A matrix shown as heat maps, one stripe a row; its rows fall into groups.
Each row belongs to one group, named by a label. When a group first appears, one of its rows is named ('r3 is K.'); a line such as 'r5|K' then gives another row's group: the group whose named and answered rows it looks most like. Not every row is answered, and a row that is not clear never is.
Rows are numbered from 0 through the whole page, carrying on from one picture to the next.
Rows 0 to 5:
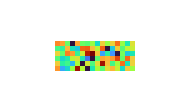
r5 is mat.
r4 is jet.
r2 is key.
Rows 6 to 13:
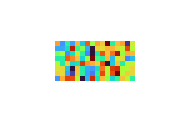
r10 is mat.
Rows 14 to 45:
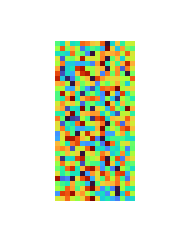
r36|jet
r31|jet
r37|mat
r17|mat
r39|key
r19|mat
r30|mat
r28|key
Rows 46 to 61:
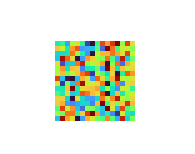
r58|jet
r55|key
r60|key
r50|mat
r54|mat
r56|mat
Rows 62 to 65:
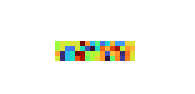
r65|mat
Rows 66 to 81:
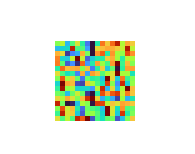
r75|jet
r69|mat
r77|key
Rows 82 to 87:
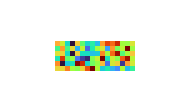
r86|mat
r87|key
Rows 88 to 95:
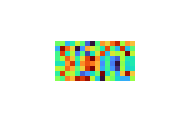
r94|jet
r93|key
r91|key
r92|key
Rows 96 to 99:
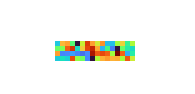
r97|key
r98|jet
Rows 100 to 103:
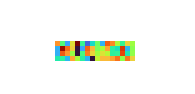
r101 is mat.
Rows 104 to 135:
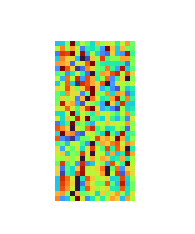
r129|mat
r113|key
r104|key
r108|key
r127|jet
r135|mat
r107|jet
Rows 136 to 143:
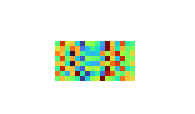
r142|mat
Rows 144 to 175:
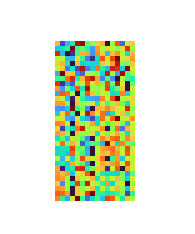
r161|mat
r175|mat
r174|key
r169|mat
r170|key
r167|mat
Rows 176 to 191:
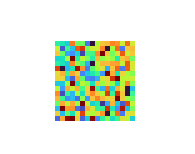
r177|mat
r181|mat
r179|key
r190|mat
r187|jet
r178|jet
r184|key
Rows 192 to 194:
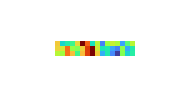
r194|key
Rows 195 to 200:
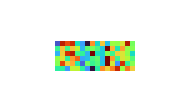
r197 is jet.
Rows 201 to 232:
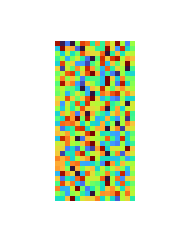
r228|mat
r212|key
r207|key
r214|mat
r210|jet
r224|key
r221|key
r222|jet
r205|jet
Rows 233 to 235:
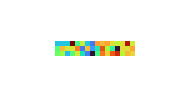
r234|jet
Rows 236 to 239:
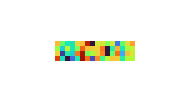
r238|mat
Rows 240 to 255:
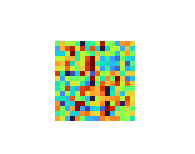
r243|key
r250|mat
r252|mat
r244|key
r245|key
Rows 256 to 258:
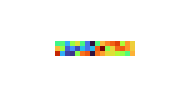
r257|jet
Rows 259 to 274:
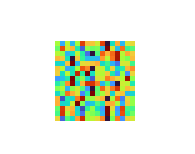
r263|key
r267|key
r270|mat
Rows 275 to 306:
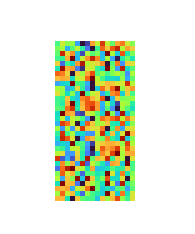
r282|key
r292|mat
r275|jet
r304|key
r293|jet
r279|mat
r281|key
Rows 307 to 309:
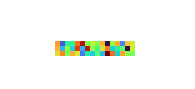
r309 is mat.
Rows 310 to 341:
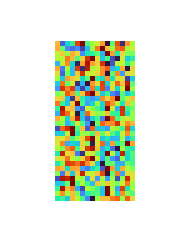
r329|key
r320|key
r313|key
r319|jet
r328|key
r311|jet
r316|mat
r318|jet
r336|mat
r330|jet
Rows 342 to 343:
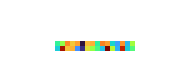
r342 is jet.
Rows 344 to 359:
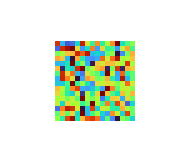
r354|jet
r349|mat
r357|jet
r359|key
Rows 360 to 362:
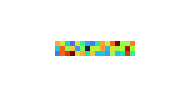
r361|jet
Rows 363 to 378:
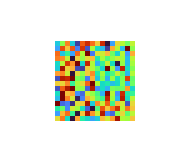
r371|key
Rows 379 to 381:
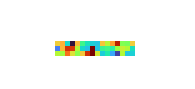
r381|key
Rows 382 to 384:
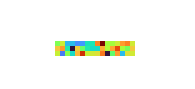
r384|mat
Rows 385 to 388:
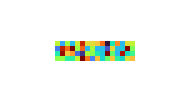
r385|mat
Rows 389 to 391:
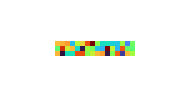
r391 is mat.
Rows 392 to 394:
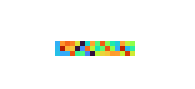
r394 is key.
